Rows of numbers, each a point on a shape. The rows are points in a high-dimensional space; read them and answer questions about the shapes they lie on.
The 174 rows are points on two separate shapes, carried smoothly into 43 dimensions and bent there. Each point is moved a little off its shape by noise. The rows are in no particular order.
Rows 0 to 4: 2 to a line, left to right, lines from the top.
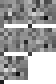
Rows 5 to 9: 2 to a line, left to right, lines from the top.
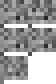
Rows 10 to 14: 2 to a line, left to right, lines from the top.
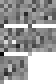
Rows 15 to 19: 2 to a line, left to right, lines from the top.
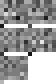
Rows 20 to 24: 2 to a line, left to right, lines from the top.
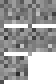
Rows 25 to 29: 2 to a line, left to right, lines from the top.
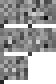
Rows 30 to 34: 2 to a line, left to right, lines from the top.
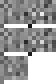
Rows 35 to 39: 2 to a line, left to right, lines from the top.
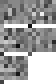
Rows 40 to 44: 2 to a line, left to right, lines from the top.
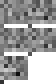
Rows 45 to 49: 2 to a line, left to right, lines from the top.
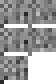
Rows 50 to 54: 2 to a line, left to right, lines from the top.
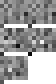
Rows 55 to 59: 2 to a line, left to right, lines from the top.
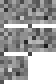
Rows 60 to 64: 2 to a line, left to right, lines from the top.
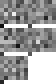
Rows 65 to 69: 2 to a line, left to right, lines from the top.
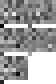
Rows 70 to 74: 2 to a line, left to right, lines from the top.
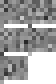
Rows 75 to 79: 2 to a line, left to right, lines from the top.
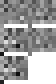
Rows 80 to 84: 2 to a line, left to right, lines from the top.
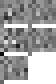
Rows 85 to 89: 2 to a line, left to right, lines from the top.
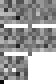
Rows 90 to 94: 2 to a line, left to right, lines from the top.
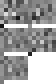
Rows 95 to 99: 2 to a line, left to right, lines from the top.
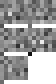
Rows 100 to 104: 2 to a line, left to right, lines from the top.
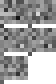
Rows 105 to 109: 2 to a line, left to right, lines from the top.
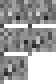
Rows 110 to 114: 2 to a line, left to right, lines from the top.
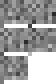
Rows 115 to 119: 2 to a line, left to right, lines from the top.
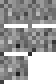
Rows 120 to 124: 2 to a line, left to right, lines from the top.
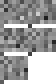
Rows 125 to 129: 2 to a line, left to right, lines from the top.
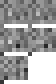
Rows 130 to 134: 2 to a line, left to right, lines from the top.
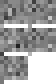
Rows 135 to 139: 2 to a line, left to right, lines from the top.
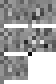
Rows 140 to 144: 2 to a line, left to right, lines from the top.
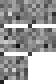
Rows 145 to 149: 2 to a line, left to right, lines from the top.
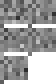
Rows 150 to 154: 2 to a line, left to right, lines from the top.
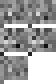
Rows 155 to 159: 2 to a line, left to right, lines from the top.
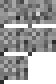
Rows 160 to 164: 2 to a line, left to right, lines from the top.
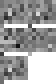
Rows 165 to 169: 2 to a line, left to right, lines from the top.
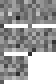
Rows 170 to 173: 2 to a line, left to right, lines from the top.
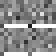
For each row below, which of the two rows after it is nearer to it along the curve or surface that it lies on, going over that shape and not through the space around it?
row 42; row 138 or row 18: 138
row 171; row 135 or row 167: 135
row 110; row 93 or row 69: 69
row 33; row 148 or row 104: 148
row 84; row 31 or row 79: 31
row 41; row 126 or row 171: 126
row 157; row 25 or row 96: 25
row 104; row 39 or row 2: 39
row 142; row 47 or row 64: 64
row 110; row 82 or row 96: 96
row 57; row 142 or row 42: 42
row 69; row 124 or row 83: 83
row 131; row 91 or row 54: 91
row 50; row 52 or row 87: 87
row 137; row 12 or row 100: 12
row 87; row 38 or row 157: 38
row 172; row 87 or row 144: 144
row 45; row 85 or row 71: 71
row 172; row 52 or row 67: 67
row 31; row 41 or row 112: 112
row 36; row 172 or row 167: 172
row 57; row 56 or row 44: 56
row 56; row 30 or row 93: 30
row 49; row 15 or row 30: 30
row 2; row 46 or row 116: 46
